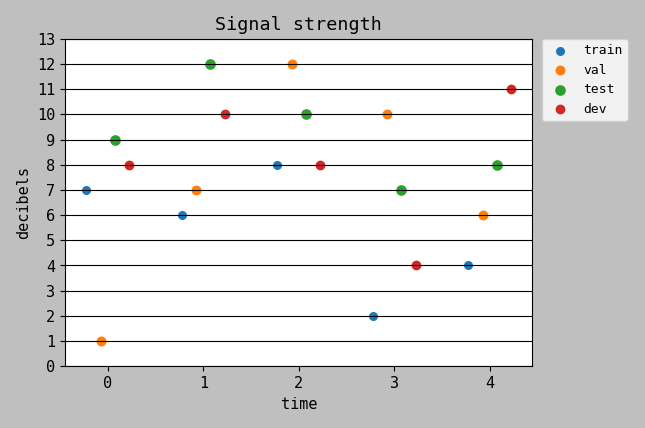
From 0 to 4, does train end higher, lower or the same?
lower
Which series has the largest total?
test
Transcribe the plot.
Title: Signal strength
x-axis: time, ticks 0 1 2 3 4
y-axis: decibels, ticks 0 1 2 3 4 5 6 7 8 9 10 11 12 13
Legend: train, val, test, dev
Values:
train: 7 6 8 2 4
val: 1 7 12 10 6
test: 9 12 10 7 8
dev: 8 10 8 4 11
